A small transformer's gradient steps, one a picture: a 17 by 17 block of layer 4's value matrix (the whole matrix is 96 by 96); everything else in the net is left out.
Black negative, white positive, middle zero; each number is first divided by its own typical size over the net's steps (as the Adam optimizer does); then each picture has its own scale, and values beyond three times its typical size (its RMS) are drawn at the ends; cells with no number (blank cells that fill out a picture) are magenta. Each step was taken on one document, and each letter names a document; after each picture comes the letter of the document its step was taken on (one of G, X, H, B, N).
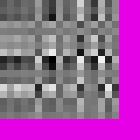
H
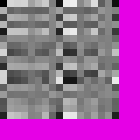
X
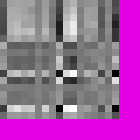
X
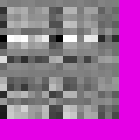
X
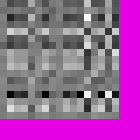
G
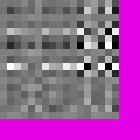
G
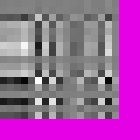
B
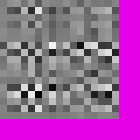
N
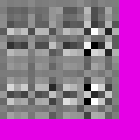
G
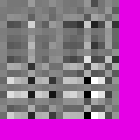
G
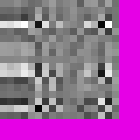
B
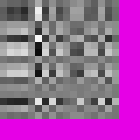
B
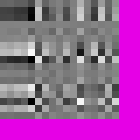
H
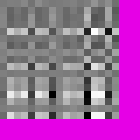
G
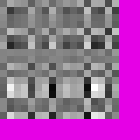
G
